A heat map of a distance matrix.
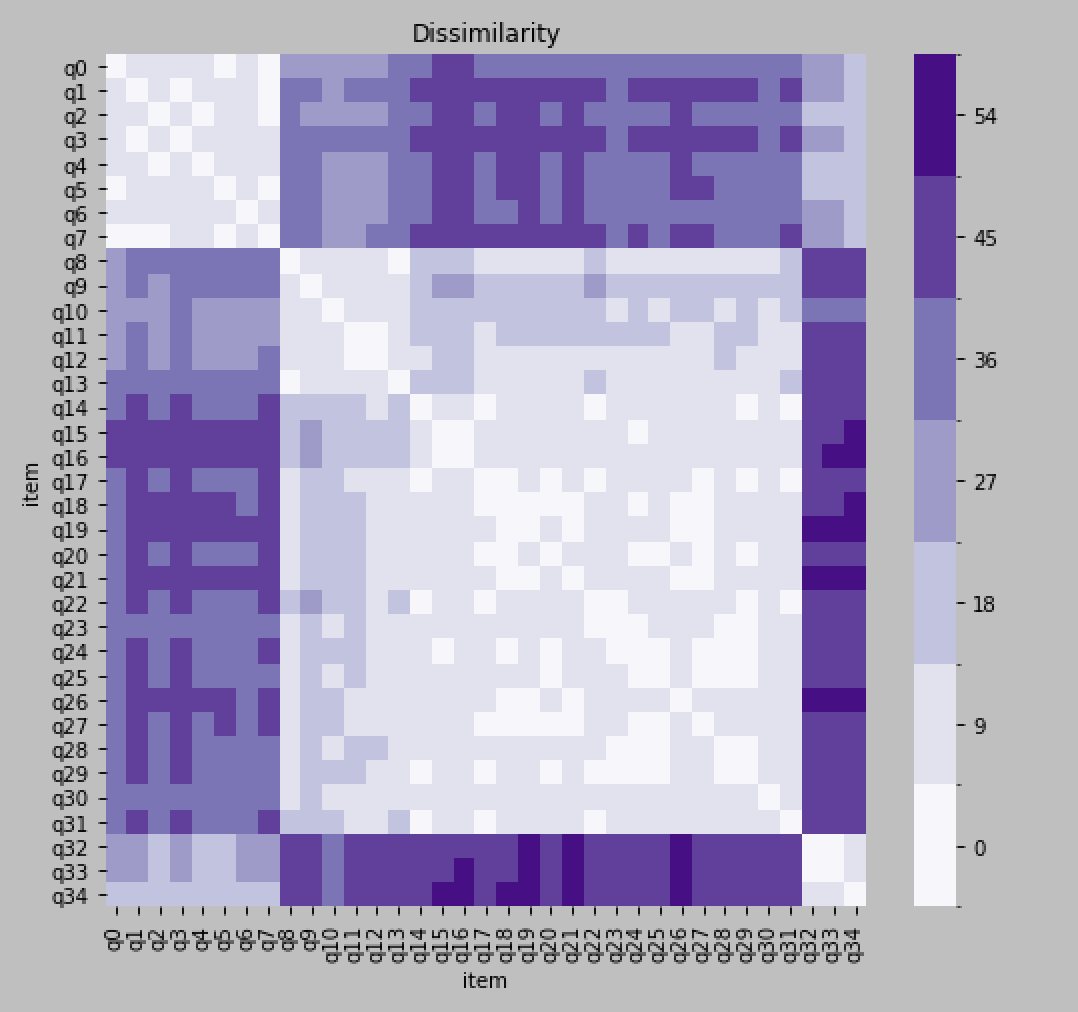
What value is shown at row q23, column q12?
9
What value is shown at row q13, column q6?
36
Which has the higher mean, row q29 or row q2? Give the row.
q2
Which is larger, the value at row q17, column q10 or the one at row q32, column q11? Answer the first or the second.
the second
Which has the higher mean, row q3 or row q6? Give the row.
q3
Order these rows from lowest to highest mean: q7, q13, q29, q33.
q29, q13, q7, q33
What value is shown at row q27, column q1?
45
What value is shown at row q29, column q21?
9
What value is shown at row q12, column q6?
27
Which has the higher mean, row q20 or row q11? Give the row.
q11
